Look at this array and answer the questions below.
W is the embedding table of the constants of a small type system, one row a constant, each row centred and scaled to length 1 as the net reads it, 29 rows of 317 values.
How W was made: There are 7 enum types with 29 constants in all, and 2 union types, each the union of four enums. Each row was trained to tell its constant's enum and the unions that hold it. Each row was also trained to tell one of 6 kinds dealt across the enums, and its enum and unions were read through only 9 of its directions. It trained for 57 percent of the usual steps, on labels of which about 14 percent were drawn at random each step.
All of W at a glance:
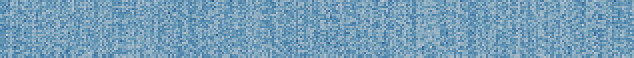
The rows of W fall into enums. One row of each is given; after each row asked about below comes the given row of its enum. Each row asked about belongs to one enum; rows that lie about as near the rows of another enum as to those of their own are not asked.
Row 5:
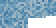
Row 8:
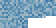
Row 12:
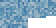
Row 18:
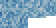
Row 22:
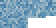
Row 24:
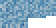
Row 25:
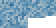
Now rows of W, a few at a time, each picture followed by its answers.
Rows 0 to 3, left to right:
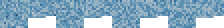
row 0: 8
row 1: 12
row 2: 8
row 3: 18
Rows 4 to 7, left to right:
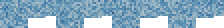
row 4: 8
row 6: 12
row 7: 25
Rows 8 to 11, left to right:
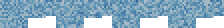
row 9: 22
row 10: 24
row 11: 8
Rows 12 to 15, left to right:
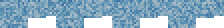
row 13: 24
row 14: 12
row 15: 22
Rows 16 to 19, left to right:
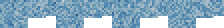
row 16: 5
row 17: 22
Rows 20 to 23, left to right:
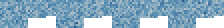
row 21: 5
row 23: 18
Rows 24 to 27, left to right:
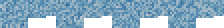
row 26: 12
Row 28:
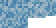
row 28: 18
